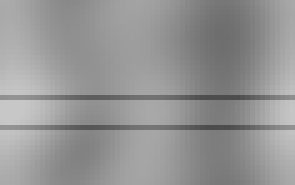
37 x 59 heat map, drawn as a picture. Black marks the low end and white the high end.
Stripes running up and down repeat 2 times from left to right. The ninth with the highest average is the middle left. Rows 20 and 26 stand out from the rest.
